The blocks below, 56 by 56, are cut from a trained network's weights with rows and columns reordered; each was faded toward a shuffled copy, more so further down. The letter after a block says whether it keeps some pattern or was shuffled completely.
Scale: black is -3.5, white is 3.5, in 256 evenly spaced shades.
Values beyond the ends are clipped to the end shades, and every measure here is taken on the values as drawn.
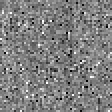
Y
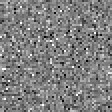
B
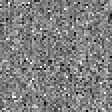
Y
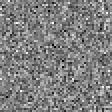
Y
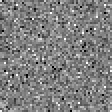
B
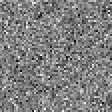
B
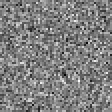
B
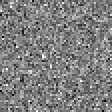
B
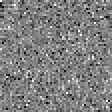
B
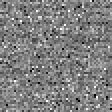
Y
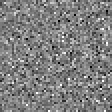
B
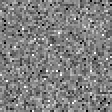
B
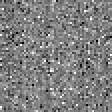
Y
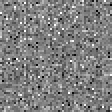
Y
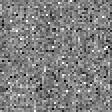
Y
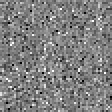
Y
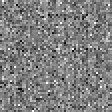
Y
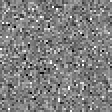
B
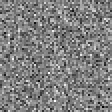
B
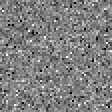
B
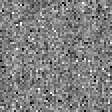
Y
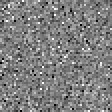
B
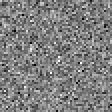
B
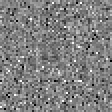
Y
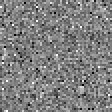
B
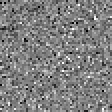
B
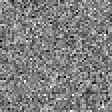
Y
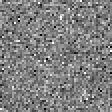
B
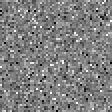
B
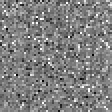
Y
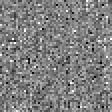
Y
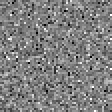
B
